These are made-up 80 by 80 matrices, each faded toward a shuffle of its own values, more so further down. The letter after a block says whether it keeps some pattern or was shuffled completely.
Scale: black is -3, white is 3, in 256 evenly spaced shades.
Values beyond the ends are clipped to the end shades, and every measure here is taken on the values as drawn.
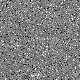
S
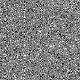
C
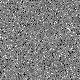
S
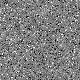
S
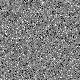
S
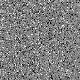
C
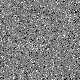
S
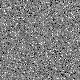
S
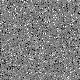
S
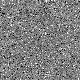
S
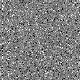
C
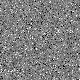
S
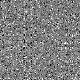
C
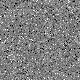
S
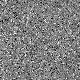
S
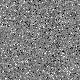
S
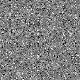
C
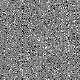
C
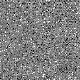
C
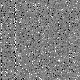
C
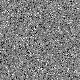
S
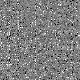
C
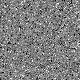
S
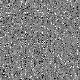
C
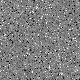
S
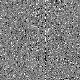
C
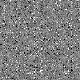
C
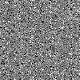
C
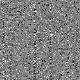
C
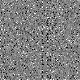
C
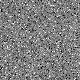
S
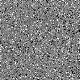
C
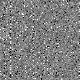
C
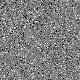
S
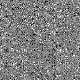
C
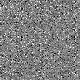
C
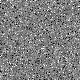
S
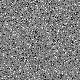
S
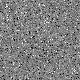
S
